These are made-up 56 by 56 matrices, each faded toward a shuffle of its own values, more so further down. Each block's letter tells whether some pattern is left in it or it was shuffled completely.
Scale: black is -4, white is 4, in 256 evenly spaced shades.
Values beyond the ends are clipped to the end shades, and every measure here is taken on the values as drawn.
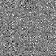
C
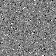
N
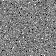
N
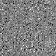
C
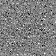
C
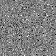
C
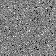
N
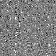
C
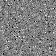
N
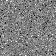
N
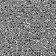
C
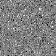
C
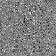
C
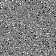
N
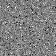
N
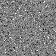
N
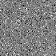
C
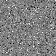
N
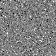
N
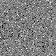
C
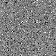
C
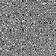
C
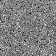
N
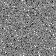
N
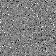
C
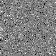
C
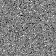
N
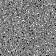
N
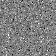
N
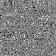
C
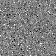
C
